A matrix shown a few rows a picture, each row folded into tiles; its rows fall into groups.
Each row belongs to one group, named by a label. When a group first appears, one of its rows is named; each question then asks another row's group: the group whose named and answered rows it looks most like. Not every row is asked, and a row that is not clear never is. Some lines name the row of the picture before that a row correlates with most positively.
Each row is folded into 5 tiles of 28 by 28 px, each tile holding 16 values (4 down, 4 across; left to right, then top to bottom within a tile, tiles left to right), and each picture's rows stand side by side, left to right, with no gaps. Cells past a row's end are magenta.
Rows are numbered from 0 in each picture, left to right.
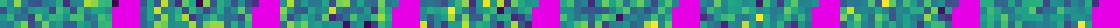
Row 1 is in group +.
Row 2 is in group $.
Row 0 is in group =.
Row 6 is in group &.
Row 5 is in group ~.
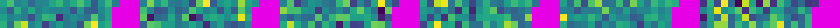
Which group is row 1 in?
$
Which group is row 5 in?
+
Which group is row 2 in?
&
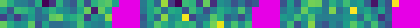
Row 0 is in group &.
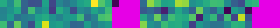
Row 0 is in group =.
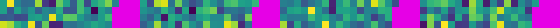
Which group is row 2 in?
=
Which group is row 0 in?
&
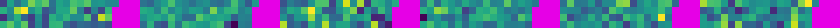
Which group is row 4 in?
$
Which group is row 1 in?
~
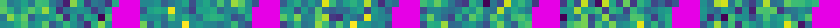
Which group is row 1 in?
=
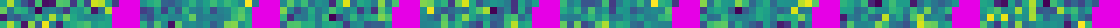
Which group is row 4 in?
=
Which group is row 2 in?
$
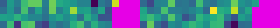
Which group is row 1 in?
~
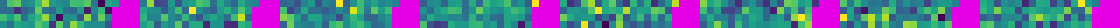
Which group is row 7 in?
&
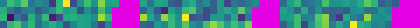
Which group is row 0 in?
$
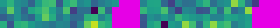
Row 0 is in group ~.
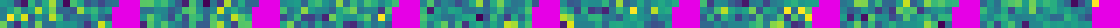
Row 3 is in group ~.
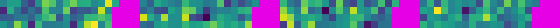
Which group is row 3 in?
+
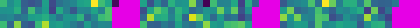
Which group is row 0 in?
=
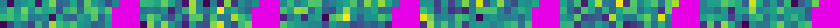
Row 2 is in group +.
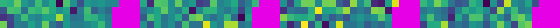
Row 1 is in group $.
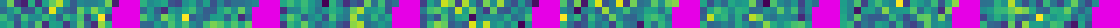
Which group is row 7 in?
~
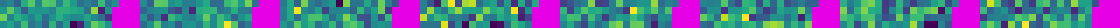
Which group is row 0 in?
&
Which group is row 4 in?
~
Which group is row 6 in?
~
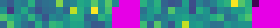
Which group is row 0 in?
~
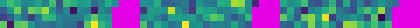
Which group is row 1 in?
=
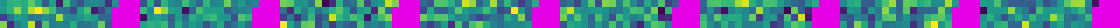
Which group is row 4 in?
&
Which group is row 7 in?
=
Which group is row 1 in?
+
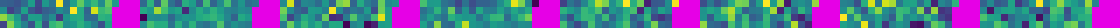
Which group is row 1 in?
+
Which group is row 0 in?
~
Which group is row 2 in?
$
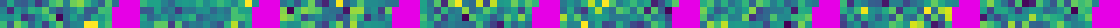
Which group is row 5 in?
$
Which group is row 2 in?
~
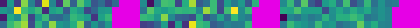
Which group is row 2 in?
+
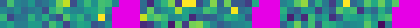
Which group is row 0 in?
$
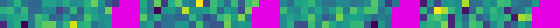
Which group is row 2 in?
~
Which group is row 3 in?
+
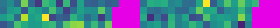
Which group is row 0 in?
+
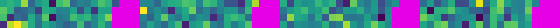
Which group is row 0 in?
$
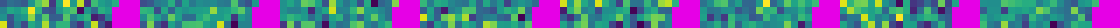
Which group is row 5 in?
$
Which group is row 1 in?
~
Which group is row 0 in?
=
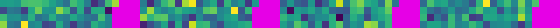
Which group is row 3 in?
$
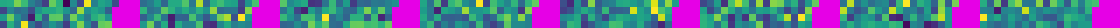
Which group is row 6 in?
$
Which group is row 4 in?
~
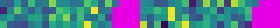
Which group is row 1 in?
=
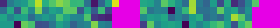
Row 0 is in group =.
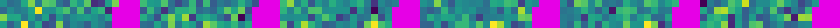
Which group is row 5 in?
+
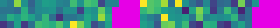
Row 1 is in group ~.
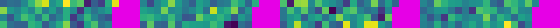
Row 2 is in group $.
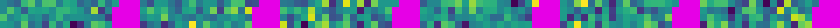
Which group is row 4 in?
$
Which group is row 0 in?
&
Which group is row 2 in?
=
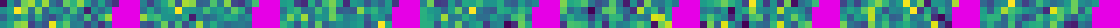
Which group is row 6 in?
=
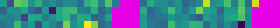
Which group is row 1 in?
$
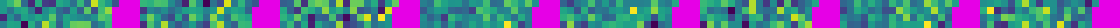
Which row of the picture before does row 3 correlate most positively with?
0
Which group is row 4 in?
~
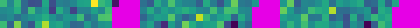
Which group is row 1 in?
~
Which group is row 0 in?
=
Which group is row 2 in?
$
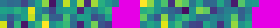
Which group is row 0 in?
=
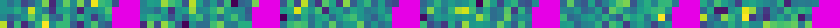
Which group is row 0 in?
=
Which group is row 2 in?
+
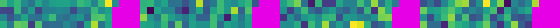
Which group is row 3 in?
=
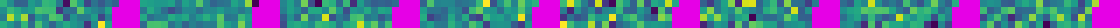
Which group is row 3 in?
$
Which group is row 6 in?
~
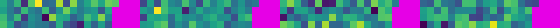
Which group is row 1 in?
+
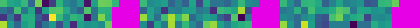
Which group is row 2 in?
&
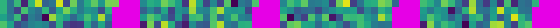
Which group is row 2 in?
$
